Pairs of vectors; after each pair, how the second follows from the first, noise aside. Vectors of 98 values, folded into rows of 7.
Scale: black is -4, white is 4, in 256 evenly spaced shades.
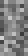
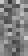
wrapped around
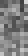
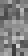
wrapped around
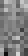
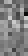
wrapped around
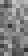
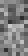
wrapped around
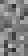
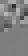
partly zeroed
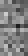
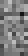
wrapped around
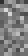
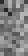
sign-scrambled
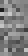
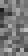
sign-scrambled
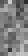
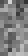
copied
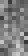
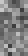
wrapped around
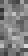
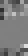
partly zeroed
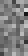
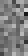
copied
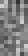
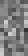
wrapped around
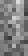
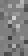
partly zeroed
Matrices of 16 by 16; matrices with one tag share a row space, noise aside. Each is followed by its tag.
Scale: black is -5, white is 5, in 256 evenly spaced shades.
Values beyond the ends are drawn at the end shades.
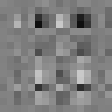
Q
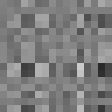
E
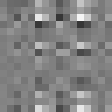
Q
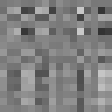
E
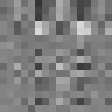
Q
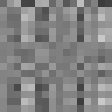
E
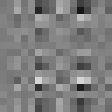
Q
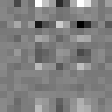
Q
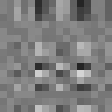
Q
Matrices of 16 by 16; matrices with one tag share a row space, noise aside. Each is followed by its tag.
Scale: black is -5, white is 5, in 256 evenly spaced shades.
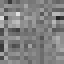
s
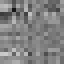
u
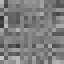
s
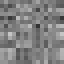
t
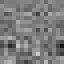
t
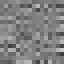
t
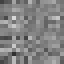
u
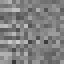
u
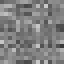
t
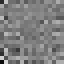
s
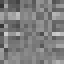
s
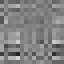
s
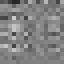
u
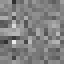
u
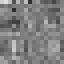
u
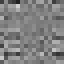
s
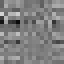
s
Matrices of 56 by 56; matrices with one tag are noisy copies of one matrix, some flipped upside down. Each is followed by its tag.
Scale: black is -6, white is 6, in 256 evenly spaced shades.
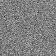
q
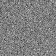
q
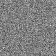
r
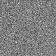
q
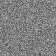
r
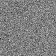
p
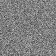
q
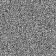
r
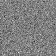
q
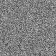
r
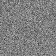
q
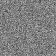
r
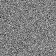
p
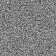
r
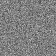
r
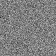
p
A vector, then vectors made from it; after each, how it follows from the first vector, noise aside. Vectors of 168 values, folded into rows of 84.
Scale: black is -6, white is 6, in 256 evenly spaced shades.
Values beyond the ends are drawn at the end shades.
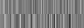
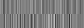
sign-scrambled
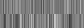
sign-scrambled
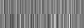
sign-scrambled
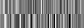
scaled up
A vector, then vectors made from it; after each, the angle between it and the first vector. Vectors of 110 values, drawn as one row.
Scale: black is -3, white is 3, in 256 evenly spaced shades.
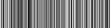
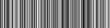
partly opposed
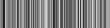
orthogonal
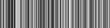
orthogonal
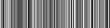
nearly parallel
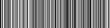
nearly opposite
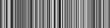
orthogonal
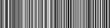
orthogonal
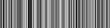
partly aligned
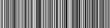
orthogonal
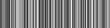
partly opposed
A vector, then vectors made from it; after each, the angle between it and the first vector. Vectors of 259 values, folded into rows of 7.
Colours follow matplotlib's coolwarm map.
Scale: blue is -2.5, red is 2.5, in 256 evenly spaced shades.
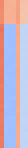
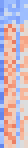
nearly opposite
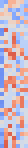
partly opposed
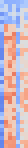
nearly opposite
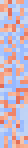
orthogonal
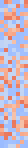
orthogonal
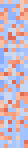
orthogonal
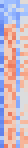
nearly opposite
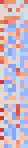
partly aligned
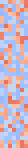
orthogonal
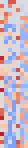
partly aligned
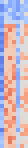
nearly opposite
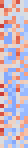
partly aligned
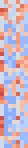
partly aligned
